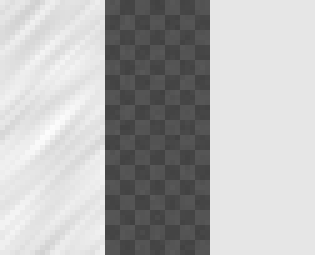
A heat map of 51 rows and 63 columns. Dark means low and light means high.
The table splits into one row of 3 panels. Panel 1,1: very high, slanting up to the right, faint in contrast. Panel 1,2: low, checkered, faint in contrast. Panel 1,3: very high, flat.
